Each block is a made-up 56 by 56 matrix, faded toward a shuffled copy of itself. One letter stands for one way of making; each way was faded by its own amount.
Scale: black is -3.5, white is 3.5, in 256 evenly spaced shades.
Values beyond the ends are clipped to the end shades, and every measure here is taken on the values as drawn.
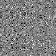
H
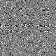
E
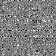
E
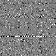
E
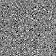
H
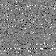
E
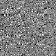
E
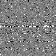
E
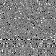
E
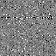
E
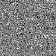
H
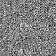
H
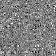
H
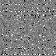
E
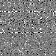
E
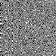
H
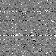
E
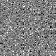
H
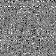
E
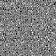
H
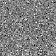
H
